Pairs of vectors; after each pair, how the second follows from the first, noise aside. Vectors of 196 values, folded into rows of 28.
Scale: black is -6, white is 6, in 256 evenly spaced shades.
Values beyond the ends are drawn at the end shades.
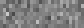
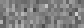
reversed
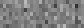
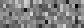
scaled up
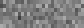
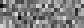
scaled up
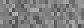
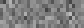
reversed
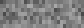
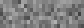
reversed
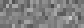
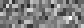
scaled up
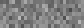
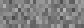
reversed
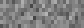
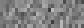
reversed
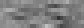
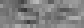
reversed
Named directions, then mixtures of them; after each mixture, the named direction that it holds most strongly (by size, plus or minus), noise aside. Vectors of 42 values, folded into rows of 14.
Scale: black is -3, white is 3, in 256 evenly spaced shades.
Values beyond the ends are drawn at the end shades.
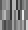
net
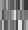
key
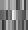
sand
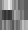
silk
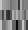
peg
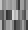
peg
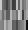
net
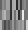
net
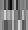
silk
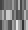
peg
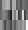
net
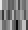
peg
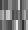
peg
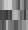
silk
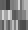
silk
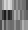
silk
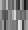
key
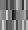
sand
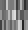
key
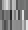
net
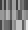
peg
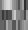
silk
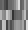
sand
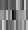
sand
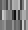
key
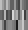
peg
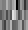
sand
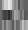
silk
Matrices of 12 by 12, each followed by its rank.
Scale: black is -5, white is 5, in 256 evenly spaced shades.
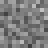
full rank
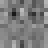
two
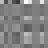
one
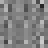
two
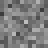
full rank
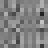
two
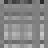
one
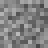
full rank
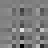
one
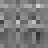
two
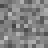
full rank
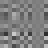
one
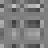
one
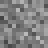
full rank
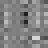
two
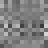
two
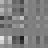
one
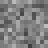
full rank
